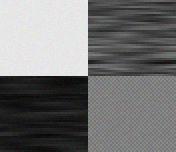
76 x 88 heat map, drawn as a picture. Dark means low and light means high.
It is made of 2 by 2 panels. Panel 1,1: very high, flat. Panel 1,2: low, streaked across. Panel 2,1: very low, streaked across, faint in contrast. Panel 2,2: middling, checkered, faint in contrast.
